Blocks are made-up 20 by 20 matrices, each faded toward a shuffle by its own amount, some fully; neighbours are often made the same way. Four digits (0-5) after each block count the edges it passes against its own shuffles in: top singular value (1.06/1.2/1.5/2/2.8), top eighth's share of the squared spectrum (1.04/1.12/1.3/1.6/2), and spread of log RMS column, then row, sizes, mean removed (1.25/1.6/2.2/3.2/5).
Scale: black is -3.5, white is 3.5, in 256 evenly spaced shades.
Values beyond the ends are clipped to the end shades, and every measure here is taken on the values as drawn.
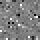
0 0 0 1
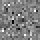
0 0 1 0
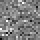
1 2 0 0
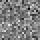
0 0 0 0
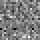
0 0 0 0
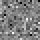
0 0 0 0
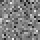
0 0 0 0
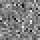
2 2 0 0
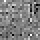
3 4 2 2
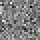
0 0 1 0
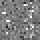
0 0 1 0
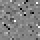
0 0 0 0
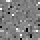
0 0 0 0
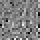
3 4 1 1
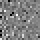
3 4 1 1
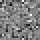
0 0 0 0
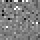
2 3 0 1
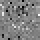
2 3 1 1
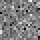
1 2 1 0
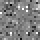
1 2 1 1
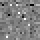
2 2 0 0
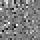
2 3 1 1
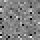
3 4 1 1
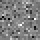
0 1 0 0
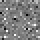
0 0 0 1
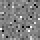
1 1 0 1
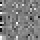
3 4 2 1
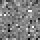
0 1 1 0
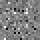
1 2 1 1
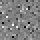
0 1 0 0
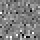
2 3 0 1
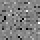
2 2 0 1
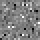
1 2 0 0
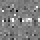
3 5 0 2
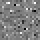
0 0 0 0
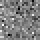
2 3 0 0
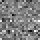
2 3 0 2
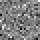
1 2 0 0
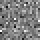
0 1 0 0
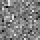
1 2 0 0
